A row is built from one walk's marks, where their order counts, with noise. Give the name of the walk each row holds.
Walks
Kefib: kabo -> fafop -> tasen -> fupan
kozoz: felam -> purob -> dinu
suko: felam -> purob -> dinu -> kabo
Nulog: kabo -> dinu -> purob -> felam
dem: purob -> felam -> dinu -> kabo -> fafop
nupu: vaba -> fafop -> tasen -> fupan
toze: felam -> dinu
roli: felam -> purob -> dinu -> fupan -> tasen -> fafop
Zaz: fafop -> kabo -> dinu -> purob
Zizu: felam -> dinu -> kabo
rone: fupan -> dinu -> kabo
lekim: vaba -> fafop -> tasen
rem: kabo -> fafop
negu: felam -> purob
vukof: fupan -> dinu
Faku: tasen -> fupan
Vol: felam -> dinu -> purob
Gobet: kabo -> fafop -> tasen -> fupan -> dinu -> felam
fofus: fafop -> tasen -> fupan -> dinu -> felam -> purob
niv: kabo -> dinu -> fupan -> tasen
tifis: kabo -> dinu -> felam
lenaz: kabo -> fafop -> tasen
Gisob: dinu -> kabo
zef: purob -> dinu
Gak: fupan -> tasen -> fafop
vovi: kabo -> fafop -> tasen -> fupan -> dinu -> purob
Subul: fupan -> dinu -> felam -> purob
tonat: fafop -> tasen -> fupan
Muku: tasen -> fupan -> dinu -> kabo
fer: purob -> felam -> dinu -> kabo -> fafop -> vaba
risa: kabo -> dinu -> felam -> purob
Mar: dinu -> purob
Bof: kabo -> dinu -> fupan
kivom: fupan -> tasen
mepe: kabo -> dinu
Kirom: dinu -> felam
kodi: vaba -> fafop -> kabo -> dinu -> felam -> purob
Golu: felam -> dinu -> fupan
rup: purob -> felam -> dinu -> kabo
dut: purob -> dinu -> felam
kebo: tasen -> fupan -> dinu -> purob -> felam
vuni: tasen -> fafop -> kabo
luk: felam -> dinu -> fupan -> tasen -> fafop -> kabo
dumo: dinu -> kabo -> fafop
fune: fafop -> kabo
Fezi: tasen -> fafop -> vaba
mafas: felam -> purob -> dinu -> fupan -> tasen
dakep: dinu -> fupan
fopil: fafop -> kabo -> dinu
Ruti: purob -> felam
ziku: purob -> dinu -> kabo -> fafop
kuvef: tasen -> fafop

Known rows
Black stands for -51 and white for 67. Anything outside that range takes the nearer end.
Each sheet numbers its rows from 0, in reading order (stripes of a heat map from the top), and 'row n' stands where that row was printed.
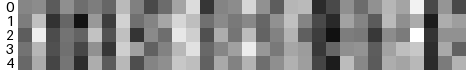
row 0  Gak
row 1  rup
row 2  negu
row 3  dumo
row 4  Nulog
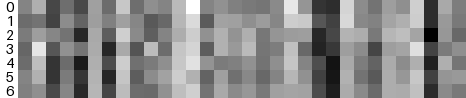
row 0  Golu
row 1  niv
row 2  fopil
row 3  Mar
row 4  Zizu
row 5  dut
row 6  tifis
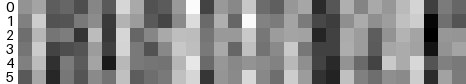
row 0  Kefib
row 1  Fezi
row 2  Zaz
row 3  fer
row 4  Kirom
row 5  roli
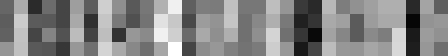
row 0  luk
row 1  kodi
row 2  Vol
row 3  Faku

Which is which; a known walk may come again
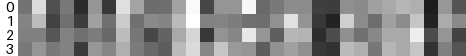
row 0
vuni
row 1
Golu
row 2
Gak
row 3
mepe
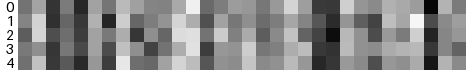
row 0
Muku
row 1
Ruti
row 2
kozoz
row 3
Gobet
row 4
dem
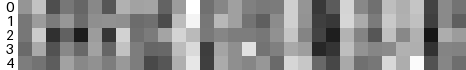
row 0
dakep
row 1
vukof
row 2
rup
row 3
vovi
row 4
kivom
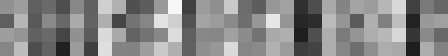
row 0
Kefib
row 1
Subul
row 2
tonat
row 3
ziku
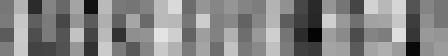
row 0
Kirom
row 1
zef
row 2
Vol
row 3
fer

